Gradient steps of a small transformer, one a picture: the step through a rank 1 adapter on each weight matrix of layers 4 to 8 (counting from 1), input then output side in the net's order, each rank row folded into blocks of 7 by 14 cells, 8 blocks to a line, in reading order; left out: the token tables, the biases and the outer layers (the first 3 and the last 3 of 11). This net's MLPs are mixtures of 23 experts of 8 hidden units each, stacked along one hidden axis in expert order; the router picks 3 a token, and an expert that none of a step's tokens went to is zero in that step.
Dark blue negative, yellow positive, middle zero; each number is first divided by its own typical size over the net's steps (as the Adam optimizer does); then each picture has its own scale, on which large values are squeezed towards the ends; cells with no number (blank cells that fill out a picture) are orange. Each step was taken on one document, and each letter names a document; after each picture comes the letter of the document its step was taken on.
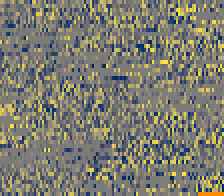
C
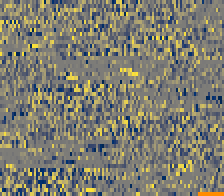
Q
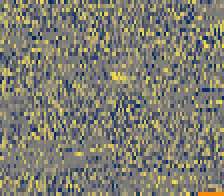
C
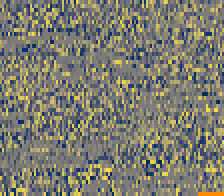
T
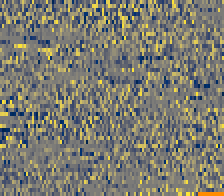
T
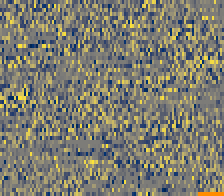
T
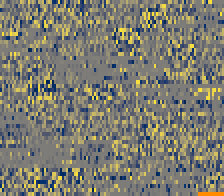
Q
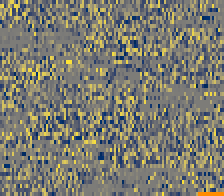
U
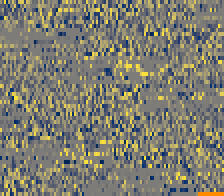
U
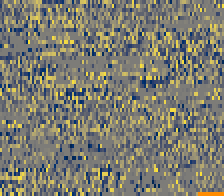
Q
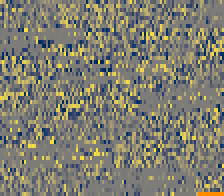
U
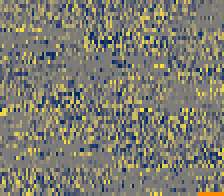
C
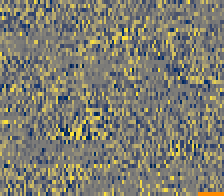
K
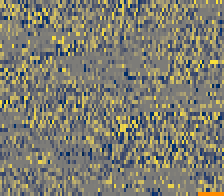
C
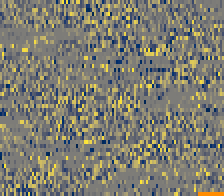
T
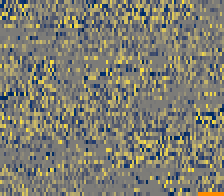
U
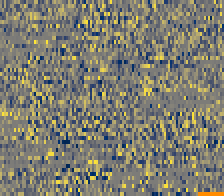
T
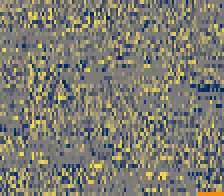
C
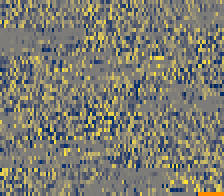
U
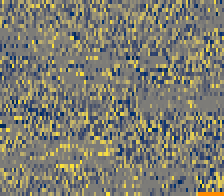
U
